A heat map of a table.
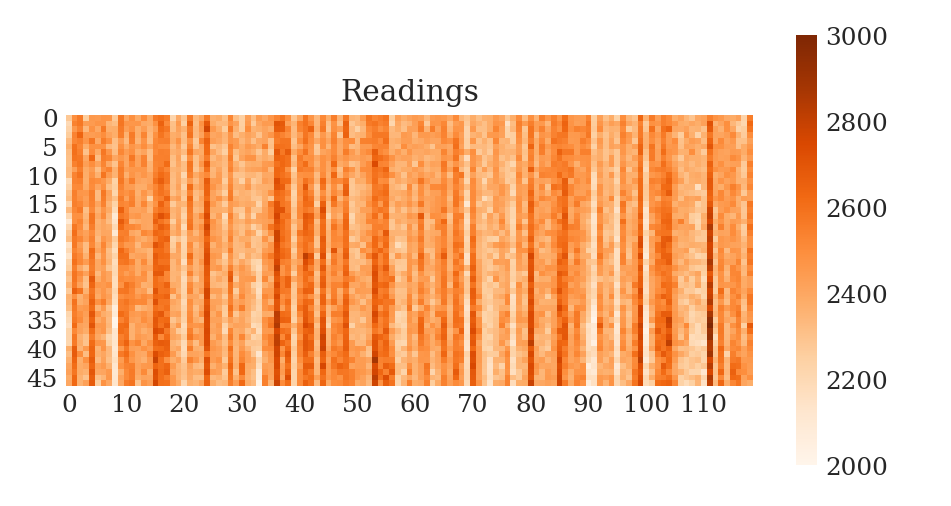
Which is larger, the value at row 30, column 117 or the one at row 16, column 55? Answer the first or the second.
the second
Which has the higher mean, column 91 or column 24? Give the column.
24
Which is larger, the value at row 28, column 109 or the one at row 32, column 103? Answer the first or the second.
the second
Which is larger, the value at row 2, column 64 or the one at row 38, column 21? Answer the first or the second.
the second
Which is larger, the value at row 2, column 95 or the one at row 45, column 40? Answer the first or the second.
the second
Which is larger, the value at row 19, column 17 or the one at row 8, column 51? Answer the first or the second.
the first
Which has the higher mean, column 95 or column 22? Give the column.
22
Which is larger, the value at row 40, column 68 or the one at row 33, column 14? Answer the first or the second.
the first
